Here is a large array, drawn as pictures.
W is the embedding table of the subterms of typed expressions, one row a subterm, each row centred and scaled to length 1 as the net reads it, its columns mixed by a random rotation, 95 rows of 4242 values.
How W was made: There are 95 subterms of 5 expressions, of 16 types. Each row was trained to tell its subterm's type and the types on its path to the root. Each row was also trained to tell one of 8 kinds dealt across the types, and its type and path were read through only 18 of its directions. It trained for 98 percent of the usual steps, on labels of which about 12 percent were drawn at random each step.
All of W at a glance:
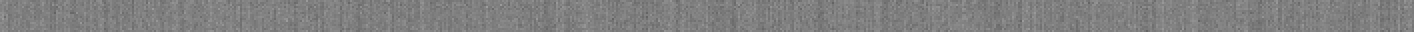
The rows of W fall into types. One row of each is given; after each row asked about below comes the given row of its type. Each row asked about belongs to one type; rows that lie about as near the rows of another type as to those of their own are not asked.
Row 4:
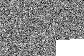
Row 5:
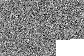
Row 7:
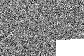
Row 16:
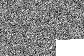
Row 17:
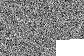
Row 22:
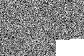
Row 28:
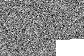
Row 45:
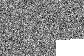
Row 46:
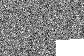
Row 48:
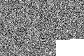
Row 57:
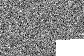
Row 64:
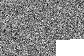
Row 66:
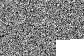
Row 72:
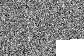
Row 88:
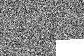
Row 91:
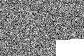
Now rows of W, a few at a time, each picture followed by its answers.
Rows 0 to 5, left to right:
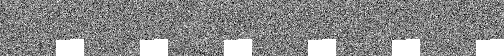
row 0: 4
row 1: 5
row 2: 57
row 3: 91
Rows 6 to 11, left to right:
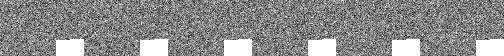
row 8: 45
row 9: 7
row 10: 5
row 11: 64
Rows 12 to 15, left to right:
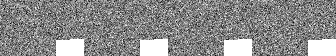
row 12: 22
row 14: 46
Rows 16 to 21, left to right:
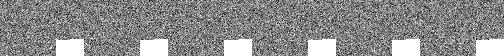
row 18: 72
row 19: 45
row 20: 72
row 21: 22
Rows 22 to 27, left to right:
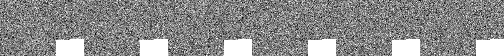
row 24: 7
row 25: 91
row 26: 4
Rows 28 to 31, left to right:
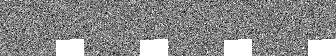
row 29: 48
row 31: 16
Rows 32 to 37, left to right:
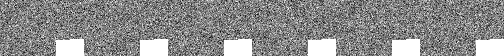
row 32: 57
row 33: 5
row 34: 72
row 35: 22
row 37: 5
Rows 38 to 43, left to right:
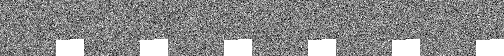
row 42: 28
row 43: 66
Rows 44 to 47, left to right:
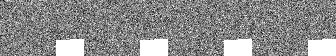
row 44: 66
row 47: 17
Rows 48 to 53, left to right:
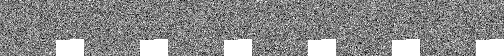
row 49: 28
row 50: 57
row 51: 28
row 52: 88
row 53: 91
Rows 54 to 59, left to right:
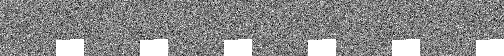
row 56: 48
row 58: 46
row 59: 45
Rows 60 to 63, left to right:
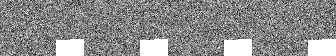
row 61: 4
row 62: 91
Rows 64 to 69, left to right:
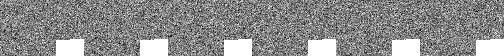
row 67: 7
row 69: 16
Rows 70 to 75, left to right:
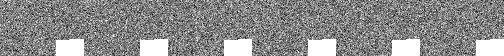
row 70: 28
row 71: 64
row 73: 17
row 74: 4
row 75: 4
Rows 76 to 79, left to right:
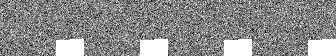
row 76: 7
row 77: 22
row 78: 7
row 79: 16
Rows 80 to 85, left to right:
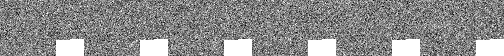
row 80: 66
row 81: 28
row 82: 64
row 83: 45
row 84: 28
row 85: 88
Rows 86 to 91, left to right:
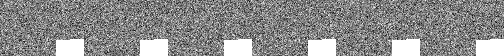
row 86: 64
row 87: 64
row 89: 64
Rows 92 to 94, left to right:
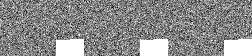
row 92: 66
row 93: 46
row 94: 4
